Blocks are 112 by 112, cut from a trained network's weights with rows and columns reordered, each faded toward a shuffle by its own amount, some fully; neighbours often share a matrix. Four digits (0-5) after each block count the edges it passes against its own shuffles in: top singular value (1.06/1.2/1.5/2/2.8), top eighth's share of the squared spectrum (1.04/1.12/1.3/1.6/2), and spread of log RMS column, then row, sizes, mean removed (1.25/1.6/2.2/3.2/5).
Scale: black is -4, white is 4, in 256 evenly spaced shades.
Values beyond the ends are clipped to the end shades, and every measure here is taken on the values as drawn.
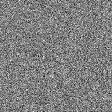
3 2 0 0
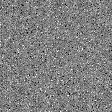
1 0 0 0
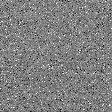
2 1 0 0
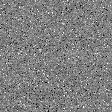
0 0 0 0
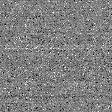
2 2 1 0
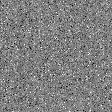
1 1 0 0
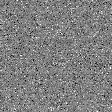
1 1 0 0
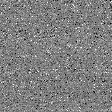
2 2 1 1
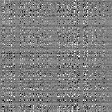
4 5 4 3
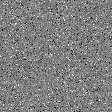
0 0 0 0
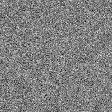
2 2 0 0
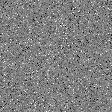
0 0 0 0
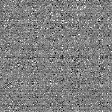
3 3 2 1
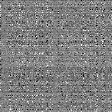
4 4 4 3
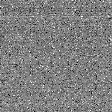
2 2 2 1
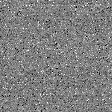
1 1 0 0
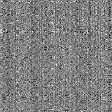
3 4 1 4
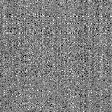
3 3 1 3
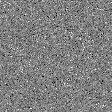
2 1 0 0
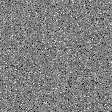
0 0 0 0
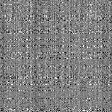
4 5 1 4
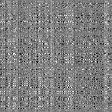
4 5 2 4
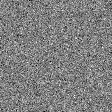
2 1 0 0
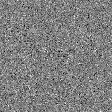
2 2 0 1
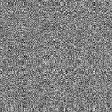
4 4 3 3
